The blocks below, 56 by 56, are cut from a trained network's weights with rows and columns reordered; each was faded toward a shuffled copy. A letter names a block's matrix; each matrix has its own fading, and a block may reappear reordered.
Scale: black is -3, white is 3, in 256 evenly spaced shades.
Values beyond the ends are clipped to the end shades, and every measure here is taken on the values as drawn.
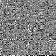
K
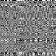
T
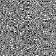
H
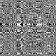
T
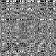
T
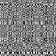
T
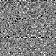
K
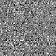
H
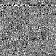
K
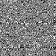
H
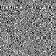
H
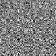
H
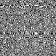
K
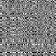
T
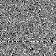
K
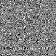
H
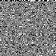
K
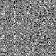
H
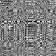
T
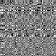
T
